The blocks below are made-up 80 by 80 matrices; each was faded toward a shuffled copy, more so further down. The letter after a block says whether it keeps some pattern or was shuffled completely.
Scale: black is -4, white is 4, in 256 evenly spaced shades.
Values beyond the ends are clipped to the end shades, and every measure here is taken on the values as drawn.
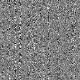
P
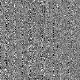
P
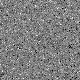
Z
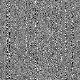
P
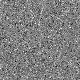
Z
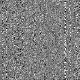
P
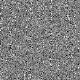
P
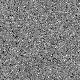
Z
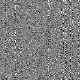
P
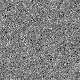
Z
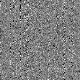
P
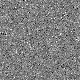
Z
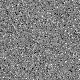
Z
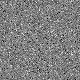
Z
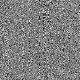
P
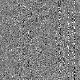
P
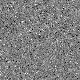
Z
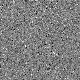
Z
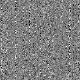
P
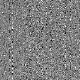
P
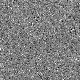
Z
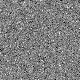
Z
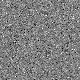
Z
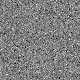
Z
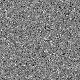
Z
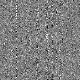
P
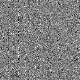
P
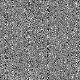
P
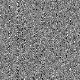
P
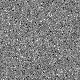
Z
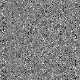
P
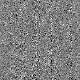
P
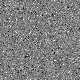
Z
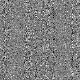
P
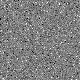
Z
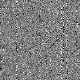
P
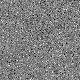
Z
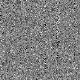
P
